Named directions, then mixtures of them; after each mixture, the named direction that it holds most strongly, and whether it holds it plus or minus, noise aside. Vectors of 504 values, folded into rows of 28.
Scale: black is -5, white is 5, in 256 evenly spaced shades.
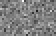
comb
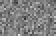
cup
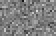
comb, minus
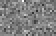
comb, plus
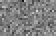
comb, minus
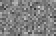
cup, minus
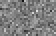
comb, minus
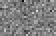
comb, minus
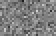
comb, minus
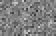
cup, minus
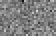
comb, minus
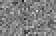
comb, minus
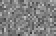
cup, minus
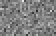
comb, plus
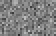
cup, minus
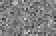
cup, minus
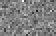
comb, plus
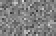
comb, plus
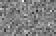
comb, plus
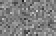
comb, minus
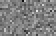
comb, minus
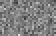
cup, plus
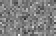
cup, plus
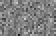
cup, minus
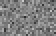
comb, plus
